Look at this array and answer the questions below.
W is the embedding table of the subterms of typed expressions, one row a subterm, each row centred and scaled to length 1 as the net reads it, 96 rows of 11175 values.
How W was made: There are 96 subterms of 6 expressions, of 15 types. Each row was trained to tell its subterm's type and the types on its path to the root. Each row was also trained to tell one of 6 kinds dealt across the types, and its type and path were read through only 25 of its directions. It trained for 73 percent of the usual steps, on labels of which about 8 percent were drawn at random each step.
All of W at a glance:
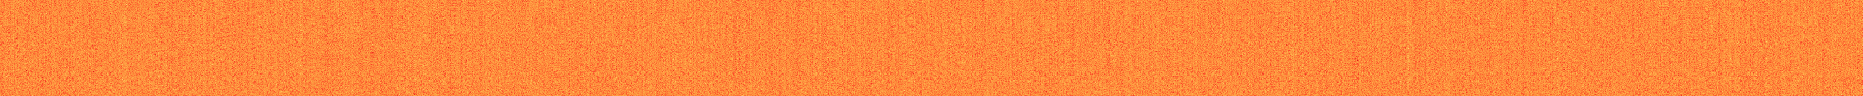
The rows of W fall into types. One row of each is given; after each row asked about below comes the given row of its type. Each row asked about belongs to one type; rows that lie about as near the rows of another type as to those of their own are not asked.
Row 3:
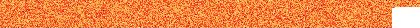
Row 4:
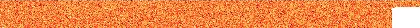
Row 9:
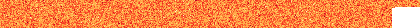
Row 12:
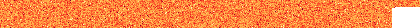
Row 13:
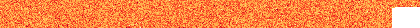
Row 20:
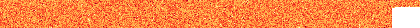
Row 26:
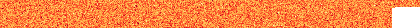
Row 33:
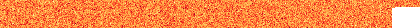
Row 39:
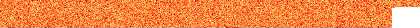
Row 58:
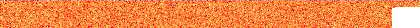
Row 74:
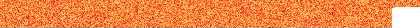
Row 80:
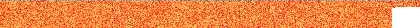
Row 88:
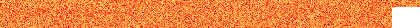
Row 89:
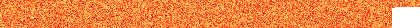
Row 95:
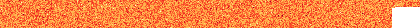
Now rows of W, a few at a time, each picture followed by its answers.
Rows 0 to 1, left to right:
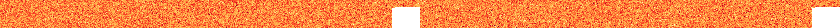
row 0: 3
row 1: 95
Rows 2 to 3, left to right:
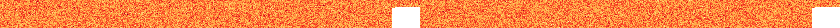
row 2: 12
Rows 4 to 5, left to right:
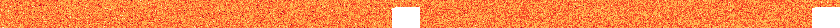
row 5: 3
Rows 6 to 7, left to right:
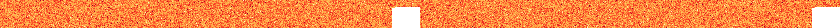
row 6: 95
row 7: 4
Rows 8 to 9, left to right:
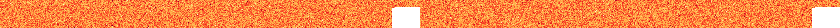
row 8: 74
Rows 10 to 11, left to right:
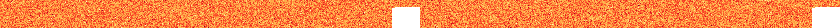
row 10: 3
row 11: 80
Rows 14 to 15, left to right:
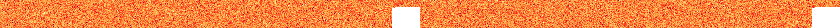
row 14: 26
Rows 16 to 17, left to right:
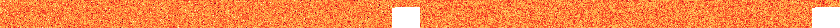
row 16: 20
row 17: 89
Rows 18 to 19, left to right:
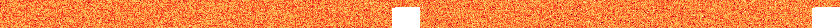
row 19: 74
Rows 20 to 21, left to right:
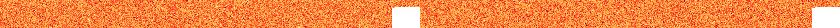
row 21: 89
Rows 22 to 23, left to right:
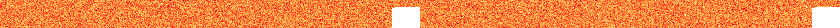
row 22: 20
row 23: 74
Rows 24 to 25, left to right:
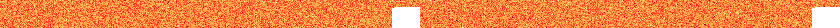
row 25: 20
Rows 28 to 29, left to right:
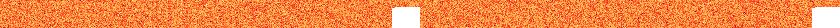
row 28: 89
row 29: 39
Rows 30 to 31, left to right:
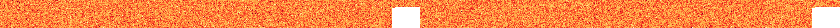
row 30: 26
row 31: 95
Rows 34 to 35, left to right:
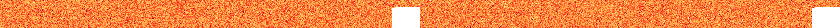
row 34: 88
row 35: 74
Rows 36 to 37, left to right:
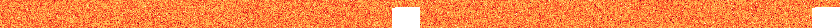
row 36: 89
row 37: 74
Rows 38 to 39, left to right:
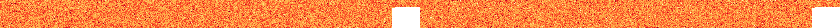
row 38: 88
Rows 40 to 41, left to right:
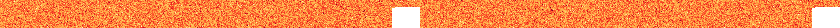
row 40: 39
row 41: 13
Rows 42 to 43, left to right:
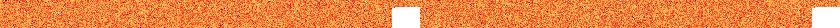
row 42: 13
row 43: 9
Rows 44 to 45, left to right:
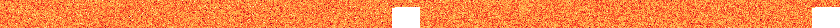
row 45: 88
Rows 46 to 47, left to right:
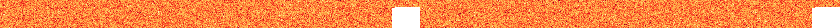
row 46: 12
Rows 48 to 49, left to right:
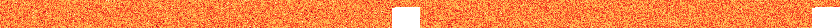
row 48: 4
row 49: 80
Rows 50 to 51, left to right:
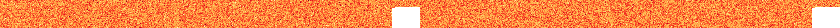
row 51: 3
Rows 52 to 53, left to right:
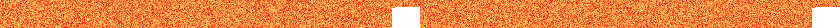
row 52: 80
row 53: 89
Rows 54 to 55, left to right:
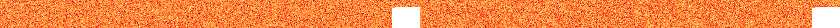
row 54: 26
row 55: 13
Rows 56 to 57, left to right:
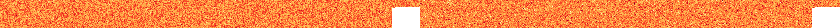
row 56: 89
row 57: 12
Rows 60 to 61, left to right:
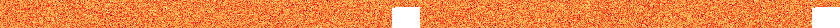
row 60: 9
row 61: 13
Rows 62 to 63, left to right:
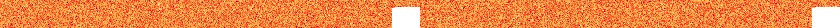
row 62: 39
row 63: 88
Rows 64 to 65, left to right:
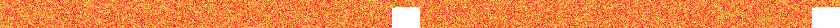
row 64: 13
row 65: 88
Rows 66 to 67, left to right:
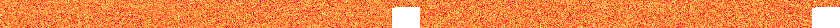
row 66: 4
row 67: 80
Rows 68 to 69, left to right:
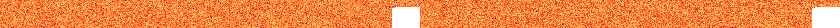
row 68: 4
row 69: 12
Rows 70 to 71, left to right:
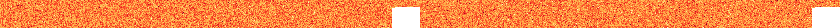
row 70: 80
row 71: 20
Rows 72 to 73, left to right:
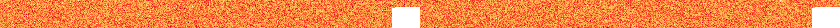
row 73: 74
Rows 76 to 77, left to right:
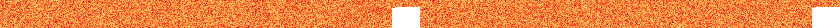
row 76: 80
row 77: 88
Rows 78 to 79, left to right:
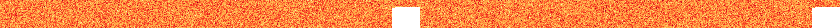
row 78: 3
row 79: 13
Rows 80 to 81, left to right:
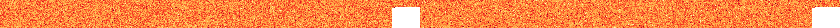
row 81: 89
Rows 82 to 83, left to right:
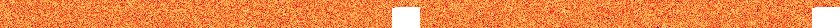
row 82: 12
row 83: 13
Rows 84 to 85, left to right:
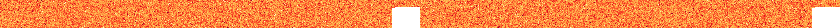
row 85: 88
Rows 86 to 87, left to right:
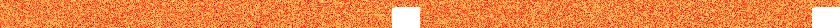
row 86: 12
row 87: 3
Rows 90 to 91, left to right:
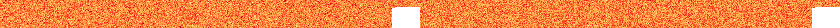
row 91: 9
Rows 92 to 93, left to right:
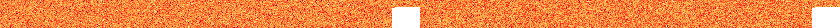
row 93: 3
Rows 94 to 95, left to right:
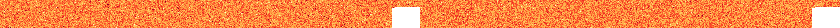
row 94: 74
